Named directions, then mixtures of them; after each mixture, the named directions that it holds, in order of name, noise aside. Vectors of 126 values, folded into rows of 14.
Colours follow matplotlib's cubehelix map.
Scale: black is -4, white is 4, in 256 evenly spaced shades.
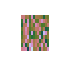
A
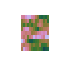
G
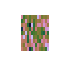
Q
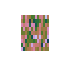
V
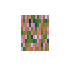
V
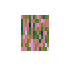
A, Q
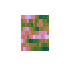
G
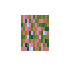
A, Q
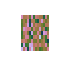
A, V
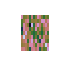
A, Q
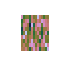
A, Q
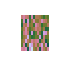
A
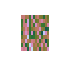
A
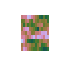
G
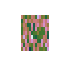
Q, V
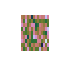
A, V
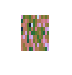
Q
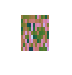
Q, V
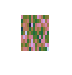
A, Q
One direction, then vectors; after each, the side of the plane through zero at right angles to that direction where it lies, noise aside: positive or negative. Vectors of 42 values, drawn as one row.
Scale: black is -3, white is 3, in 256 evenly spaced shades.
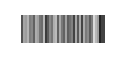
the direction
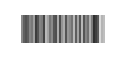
negative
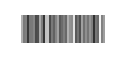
negative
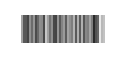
negative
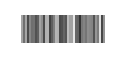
negative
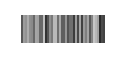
positive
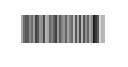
negative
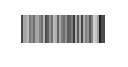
positive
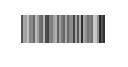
positive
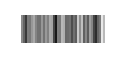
negative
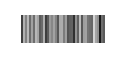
positive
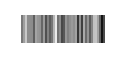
positive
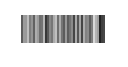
positive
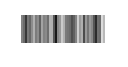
negative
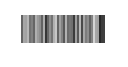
positive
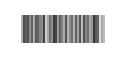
negative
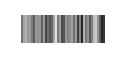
positive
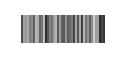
positive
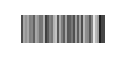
positive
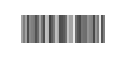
negative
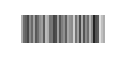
negative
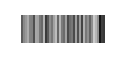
positive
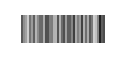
positive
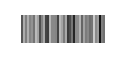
positive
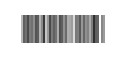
negative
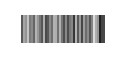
positive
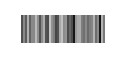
positive
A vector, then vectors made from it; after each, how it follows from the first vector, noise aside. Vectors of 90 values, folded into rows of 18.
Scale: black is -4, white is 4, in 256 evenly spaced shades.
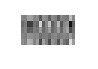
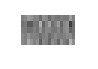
shrunk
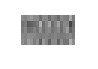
shrunk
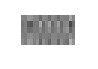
shrunk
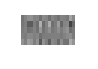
shrunk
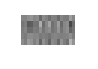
shrunk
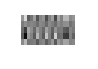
reversed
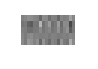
shrunk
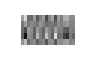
reversed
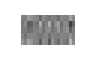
shrunk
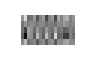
reversed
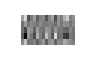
reversed
